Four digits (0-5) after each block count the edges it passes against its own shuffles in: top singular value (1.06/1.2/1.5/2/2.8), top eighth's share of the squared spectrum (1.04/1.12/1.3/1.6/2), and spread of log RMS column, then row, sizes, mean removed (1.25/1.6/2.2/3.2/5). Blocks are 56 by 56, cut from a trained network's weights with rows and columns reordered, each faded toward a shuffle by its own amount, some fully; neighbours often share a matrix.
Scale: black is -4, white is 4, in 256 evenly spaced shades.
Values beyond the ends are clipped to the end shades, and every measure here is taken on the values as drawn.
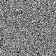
1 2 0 0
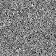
0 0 0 0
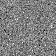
0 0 0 0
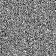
0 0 0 0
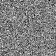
0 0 0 0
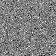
0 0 0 0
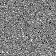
1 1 0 0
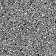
0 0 0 0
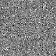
3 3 1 2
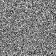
2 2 0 1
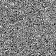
2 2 0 0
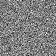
0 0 0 0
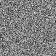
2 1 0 0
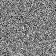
1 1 0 0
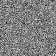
0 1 0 0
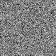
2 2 0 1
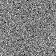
0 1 0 0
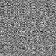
4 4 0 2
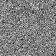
2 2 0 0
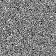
1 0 0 0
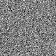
2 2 0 0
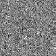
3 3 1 1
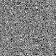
3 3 1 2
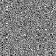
3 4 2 2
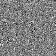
2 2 1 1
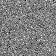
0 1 0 0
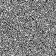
2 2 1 0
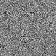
3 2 0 1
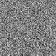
3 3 0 2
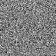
3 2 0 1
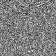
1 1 0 0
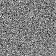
1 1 0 0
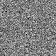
1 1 0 0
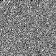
2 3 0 1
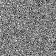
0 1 0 0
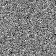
1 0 0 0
